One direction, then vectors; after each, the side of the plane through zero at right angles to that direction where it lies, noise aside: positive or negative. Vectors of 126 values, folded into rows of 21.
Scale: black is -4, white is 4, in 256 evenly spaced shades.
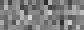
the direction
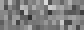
negative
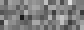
negative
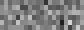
positive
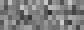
negative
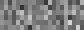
positive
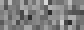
negative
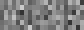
negative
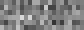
positive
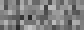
negative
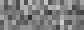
negative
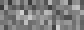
positive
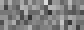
negative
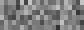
negative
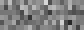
negative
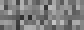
negative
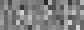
positive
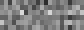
positive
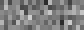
positive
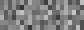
positive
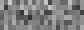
negative
